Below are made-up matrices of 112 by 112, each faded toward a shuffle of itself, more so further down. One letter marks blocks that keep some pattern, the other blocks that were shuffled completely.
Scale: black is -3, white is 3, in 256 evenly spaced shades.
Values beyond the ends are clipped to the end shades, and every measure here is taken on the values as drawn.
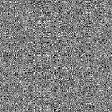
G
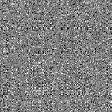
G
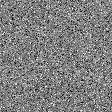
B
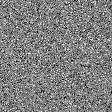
B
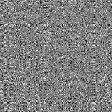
G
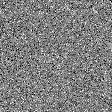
B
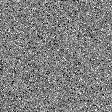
B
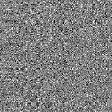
G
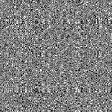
G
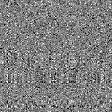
G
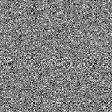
G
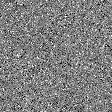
B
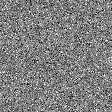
B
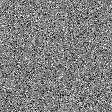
B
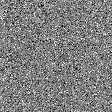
B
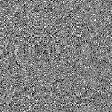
G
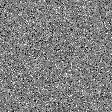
B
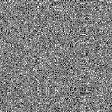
G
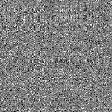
G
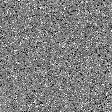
B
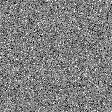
B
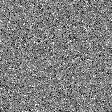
B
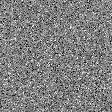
B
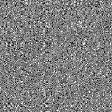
G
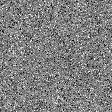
B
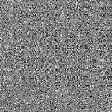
G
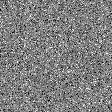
B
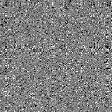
G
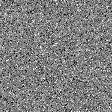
B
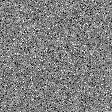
B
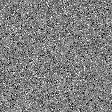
B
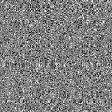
G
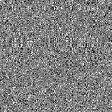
G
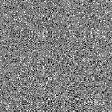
G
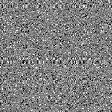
G
